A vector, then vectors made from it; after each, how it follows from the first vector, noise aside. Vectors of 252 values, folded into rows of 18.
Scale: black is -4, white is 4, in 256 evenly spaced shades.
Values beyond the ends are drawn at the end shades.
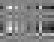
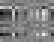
reversed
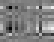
negated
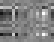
reversed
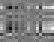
negated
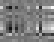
negated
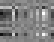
reversed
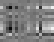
negated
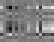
negated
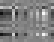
reversed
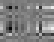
negated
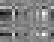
reversed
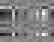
reversed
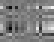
negated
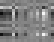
reversed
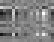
reversed
